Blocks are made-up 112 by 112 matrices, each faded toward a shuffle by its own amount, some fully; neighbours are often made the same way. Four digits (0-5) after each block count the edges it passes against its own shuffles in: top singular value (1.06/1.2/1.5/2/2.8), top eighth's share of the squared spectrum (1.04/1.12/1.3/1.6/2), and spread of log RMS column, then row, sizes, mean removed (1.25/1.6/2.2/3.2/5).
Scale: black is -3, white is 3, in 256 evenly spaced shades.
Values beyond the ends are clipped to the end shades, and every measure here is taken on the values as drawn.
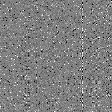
4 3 2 1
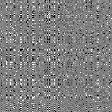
5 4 4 3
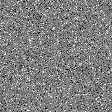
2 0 0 0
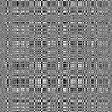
5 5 5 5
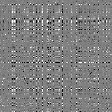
5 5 4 4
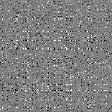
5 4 2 3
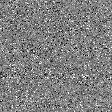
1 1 0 2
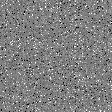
2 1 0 0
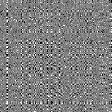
5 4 4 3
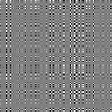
5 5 5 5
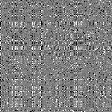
5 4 3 3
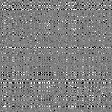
5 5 3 4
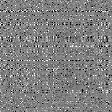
5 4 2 3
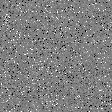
2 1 0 0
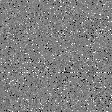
3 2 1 1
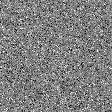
0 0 0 0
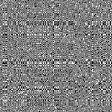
5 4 3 3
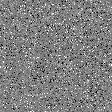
2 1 0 0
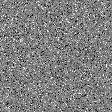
2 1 0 0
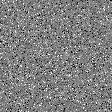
2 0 0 0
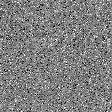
3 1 0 0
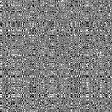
5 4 3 3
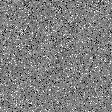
2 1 0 0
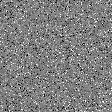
3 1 0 0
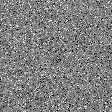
2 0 0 0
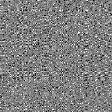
5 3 2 2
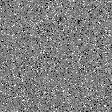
3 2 0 0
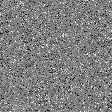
2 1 0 0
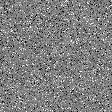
0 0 0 0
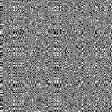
5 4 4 3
